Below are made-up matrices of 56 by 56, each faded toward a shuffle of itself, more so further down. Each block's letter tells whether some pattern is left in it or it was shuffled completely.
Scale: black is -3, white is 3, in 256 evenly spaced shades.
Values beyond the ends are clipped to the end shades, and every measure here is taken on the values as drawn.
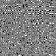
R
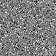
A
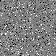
A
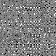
R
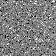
A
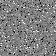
A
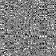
R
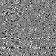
R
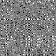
R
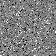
A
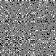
R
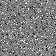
A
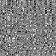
R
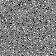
A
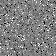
A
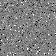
A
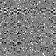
R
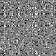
R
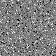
A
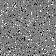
A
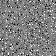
A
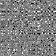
R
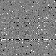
R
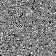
A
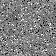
A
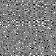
R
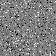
A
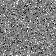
A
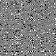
R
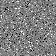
A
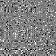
R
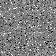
A
